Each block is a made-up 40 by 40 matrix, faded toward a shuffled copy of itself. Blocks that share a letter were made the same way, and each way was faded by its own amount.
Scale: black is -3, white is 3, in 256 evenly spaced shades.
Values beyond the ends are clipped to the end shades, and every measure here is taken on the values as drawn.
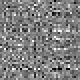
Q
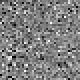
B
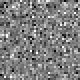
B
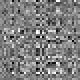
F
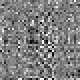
Q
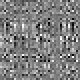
F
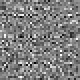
Q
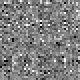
B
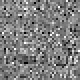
B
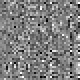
Q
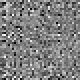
Q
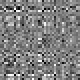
F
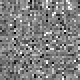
B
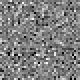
B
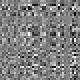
F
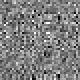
Q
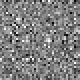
Q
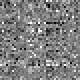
B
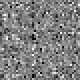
B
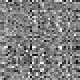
Q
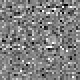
B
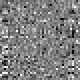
Q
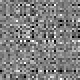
F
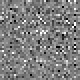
B
